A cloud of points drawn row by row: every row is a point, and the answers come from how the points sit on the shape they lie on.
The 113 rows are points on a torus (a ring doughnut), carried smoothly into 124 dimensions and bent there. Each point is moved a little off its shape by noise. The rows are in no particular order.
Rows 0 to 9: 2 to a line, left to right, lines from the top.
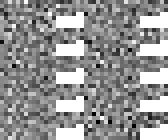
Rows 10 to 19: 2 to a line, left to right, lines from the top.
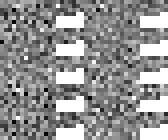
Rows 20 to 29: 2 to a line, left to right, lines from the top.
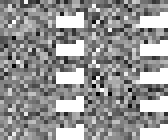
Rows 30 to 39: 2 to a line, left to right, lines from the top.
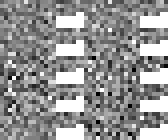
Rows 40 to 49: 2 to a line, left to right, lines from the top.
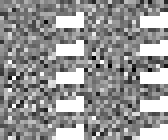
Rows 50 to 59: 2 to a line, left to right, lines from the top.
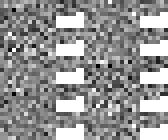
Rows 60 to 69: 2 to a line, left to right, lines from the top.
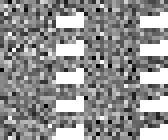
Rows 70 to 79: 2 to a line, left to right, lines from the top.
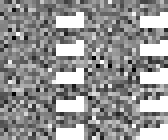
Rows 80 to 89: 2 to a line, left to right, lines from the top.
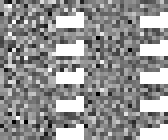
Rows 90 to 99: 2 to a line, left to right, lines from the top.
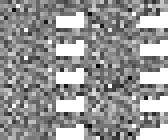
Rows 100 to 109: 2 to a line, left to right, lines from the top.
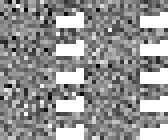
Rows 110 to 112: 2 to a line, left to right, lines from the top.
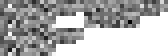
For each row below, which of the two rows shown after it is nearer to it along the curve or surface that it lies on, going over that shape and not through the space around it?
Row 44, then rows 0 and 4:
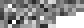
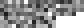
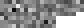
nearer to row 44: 4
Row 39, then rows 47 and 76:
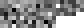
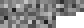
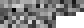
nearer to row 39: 76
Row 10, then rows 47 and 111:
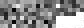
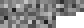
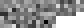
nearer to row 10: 111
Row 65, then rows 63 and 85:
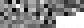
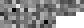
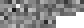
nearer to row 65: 63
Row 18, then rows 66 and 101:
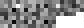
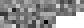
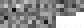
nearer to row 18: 66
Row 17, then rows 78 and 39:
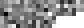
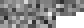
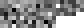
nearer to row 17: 39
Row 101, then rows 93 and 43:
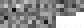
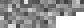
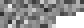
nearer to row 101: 93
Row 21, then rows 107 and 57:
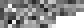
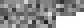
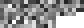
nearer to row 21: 57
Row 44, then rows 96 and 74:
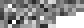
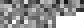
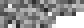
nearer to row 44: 74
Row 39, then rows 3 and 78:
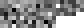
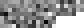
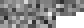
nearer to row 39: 3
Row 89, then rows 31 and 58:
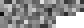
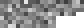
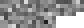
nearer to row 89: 31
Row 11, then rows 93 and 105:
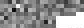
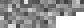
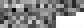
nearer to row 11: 105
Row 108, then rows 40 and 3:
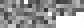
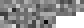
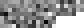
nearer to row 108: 40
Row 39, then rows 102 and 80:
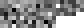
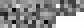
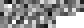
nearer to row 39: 102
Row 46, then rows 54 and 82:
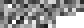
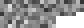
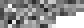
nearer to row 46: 82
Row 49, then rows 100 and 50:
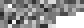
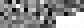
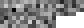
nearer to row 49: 100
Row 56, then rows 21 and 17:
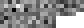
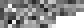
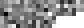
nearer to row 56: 17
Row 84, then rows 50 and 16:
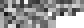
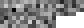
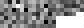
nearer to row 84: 50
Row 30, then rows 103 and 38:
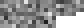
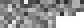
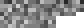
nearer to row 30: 103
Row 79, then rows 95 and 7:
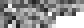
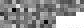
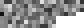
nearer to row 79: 7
